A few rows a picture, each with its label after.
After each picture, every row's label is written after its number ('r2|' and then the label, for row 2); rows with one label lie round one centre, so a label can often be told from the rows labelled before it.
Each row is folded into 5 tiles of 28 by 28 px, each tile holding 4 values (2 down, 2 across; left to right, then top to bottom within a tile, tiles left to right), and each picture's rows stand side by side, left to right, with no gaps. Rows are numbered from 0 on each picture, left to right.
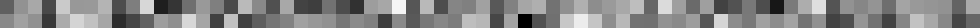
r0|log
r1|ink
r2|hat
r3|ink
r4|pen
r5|hat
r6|log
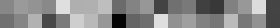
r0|log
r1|hat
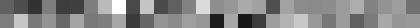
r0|hat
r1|ink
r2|pen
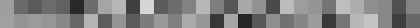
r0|hat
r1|ink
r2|log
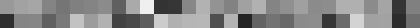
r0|log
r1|ink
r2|log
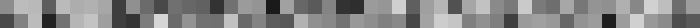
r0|log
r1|hat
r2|hat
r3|pen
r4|log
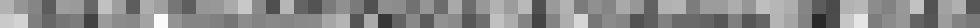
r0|pen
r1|pen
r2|ink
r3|log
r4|pen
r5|log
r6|pen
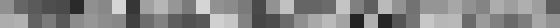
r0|hat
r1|log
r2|ink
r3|pen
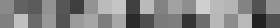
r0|hat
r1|log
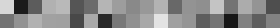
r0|ink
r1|pen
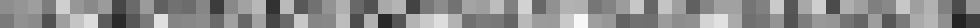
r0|log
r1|hat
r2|ink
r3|pen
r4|pen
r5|pen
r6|log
